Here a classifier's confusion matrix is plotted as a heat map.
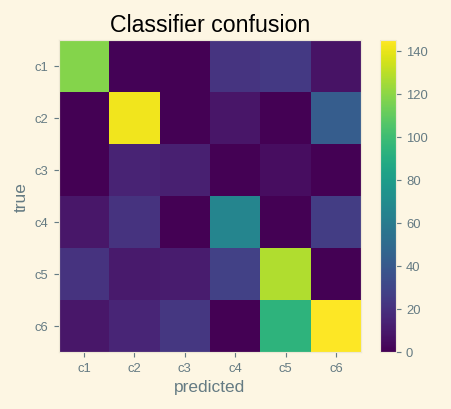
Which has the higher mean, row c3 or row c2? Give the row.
c2
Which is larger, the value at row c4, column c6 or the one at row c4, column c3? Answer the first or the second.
the first
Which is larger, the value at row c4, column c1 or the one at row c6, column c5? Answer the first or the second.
the second
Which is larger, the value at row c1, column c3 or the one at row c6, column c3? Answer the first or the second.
the second
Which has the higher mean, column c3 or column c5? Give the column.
c5
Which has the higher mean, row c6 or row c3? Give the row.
c6
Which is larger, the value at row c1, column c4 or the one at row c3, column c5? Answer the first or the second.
the first
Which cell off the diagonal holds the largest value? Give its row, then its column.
c6, c5
